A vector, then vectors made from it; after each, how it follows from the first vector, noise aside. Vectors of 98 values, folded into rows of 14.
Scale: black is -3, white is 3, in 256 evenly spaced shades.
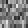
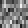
reversed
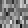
reversed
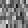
sign-scrambled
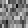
negated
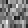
copied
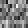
copied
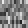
wrapped around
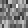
copied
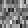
reversed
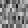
sign-scrambled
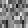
negated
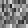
wrapped around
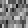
negated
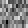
negated
